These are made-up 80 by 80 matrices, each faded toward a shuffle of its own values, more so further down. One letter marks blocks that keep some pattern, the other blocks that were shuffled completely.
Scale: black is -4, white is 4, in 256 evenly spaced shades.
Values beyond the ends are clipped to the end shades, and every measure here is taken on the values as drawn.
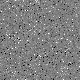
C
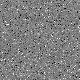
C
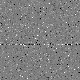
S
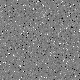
C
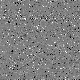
S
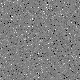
C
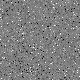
C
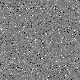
S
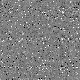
S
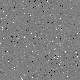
C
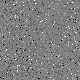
C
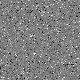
C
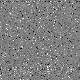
S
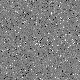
C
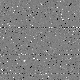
S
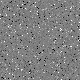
C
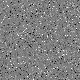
C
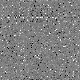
S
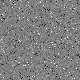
C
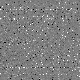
S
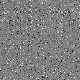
S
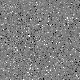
S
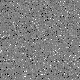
S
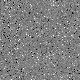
C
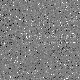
S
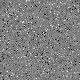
C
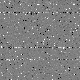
S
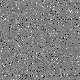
S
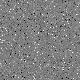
C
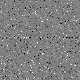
S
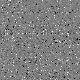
S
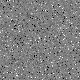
C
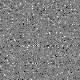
S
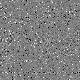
S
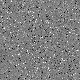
C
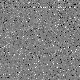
S
